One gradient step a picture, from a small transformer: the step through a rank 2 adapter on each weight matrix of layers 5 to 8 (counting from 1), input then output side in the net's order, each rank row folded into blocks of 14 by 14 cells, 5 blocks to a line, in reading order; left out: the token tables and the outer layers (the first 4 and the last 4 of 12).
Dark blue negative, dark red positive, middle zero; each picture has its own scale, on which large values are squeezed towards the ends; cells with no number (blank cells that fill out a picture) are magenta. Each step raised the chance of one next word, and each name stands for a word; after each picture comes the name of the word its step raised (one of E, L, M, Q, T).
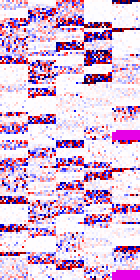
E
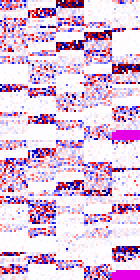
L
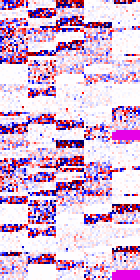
E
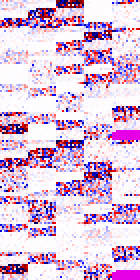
E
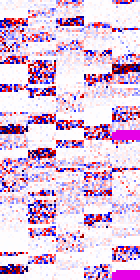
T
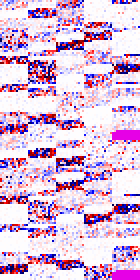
L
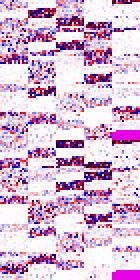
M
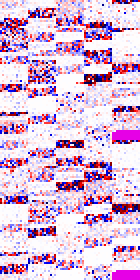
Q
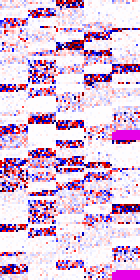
L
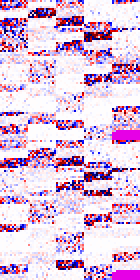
M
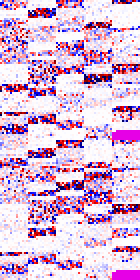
Q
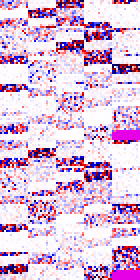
L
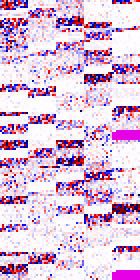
Q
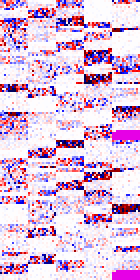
Q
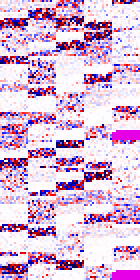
M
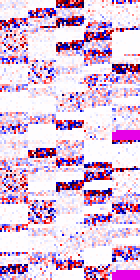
L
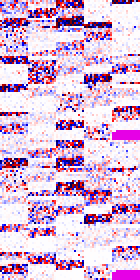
E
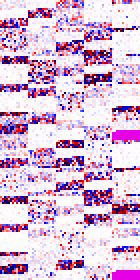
Q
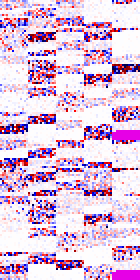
T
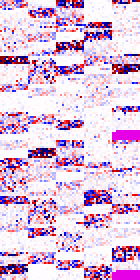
L
